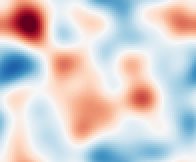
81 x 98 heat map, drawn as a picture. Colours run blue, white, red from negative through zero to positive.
The top left is the ninth with the highest average. The top left is the roughest part. The texture varies smoothly and slowly.
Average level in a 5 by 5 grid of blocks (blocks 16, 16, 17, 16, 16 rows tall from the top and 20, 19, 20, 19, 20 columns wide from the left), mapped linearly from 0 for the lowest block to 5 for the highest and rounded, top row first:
5 2 1 1 3
1 2 1 1 1
0 3 2 3 0
1 2 4 3 1
2 1 1 0 1
